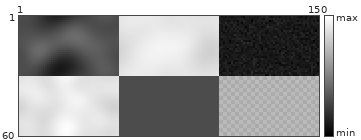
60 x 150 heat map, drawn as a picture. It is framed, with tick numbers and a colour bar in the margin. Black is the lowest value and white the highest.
It is made of 2 by 3 panels. Panel 1,1: low, smooth. Panel 1,2: very high, smooth, faint in contrast. Panel 1,3: very low, fine-grained, faint in contrast. Panel 2,1: very high, smooth, faint in contrast. Panel 2,2: low, flat. Panel 2,3: high, checkered, faint in contrast.
